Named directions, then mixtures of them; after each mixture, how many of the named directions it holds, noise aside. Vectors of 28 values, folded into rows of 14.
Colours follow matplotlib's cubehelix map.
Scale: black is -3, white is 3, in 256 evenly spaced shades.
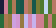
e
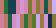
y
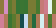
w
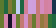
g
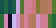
three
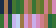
two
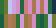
three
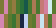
one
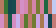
one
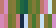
one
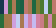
one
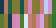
three
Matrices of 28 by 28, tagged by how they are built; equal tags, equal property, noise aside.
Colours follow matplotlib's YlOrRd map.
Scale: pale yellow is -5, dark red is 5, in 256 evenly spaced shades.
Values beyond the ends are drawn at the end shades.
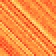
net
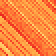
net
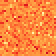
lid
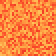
lid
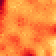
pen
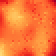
pen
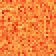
lid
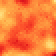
pen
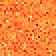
lid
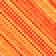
net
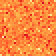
lid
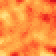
pen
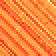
net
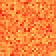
lid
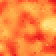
pen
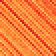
net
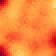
pen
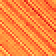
net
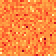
lid
